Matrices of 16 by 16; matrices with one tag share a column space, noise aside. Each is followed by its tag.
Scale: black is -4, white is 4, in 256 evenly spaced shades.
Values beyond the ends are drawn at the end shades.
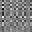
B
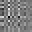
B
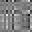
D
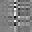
B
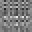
B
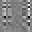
B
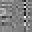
B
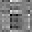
D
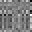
D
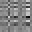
B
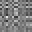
B
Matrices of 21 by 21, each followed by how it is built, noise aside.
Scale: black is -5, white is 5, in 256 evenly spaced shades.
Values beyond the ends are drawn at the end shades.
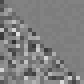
lower triangular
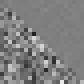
lower triangular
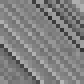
Toeplitz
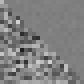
lower triangular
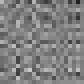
low rank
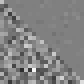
lower triangular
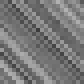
Toeplitz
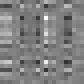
low rank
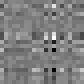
low rank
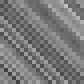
Toeplitz
